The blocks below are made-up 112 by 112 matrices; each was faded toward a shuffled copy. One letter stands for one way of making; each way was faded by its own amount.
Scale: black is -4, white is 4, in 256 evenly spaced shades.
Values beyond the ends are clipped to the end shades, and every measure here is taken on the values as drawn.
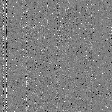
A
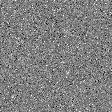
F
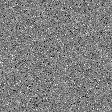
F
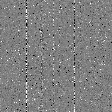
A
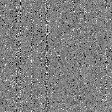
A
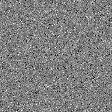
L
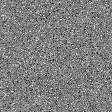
F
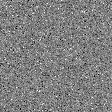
F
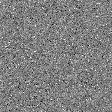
F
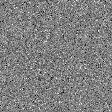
L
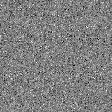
L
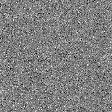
L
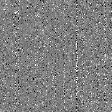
A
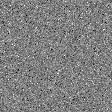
F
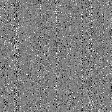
A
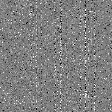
A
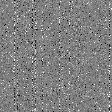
A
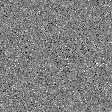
F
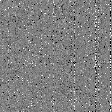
A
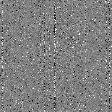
A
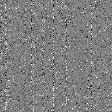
A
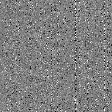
A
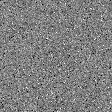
F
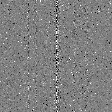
A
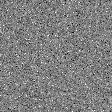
F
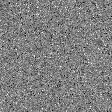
F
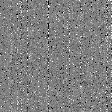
A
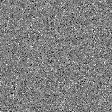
L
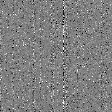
A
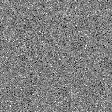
L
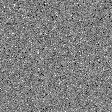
F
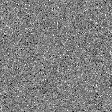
L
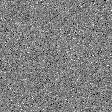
F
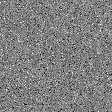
F
